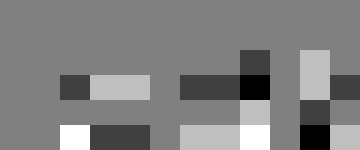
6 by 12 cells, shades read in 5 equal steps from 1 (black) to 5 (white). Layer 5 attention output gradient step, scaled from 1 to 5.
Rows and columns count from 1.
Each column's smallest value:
3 3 2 2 2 3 2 2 1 3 1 2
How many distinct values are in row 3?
3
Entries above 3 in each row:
0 0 1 3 1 5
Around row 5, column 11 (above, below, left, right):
4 1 3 3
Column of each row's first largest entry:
1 1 11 4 9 3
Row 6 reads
3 3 5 2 2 3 4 4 5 3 1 4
